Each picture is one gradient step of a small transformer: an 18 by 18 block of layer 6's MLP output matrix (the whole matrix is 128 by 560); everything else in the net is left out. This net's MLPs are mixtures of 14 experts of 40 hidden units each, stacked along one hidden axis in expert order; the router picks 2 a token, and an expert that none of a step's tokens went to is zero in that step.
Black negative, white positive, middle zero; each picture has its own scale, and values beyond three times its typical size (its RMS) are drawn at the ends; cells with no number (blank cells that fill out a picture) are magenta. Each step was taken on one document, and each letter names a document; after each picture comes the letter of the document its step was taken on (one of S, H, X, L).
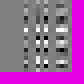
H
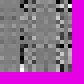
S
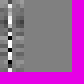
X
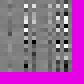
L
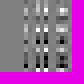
H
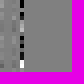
S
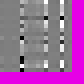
S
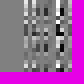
S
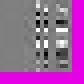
H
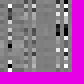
L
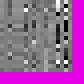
L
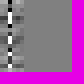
X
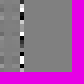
S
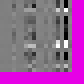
L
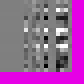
H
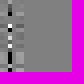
X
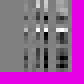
H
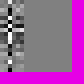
X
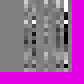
L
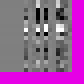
H
